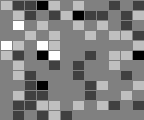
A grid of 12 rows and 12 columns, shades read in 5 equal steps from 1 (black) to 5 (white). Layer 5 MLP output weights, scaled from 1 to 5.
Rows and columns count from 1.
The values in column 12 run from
1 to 4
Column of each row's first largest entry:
1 2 2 3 1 5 2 2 9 2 4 5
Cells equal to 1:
5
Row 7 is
3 4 3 3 2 3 2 3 3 4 3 3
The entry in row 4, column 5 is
4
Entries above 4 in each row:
0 0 1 0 2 1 0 0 0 0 0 0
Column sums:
40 39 31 32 41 36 35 33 38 37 36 34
